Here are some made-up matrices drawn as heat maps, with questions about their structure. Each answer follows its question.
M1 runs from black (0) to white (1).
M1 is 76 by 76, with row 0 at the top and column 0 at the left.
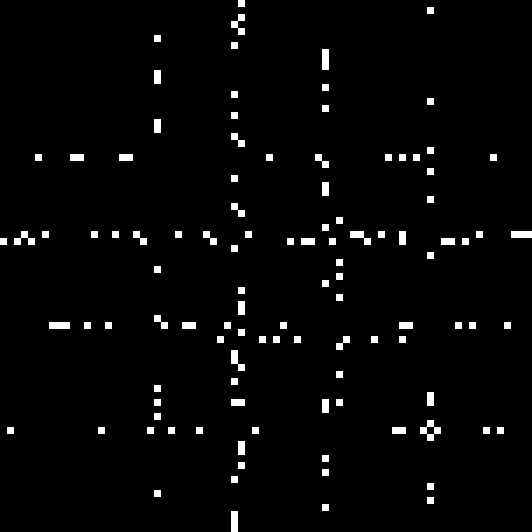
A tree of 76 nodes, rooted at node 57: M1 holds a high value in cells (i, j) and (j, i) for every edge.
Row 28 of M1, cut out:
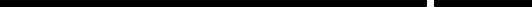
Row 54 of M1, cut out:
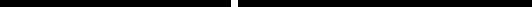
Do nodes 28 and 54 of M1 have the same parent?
no
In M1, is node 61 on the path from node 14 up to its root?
yes
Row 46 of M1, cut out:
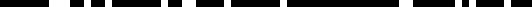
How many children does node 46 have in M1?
14
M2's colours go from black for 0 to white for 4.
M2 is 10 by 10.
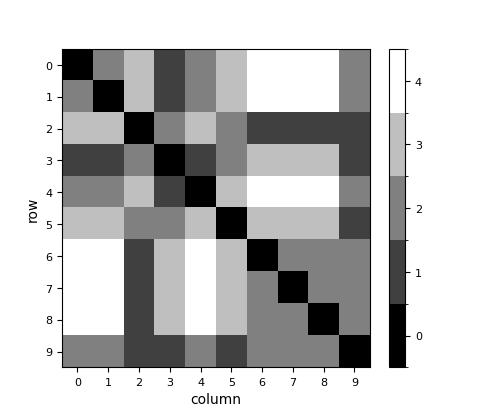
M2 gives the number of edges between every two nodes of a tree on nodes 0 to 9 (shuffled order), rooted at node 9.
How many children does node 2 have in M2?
3
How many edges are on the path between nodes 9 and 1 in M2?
2
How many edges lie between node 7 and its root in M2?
2
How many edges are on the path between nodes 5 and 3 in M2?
2
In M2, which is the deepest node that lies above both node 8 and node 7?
2
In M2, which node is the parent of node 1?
3
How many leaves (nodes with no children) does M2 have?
7
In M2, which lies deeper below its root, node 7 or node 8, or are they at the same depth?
the same depth
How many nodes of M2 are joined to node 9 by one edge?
3
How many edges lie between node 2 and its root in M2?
1
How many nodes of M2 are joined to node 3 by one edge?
4
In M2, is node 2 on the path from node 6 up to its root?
yes
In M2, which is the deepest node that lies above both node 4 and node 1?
3
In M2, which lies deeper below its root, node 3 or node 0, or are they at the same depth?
node 0
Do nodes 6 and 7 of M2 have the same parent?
yes
